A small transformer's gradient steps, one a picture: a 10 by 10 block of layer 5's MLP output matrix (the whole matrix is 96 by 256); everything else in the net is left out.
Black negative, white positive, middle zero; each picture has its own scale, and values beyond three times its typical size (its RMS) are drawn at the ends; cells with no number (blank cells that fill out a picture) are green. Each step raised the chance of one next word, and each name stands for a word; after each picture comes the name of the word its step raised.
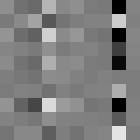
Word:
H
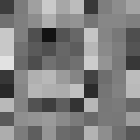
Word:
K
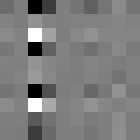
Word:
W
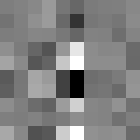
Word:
K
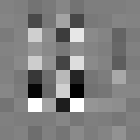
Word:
K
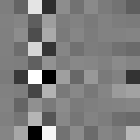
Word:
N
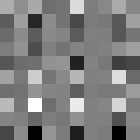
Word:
N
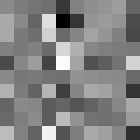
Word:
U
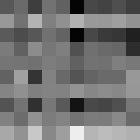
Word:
H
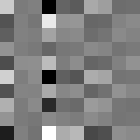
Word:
N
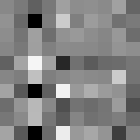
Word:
U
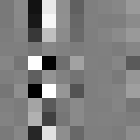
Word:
U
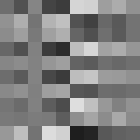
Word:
N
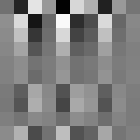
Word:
N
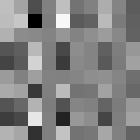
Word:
U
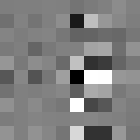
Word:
K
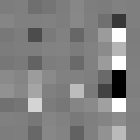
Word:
K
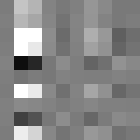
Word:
U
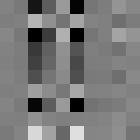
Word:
H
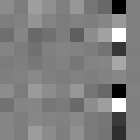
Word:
W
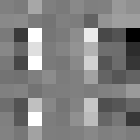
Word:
H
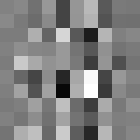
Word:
K
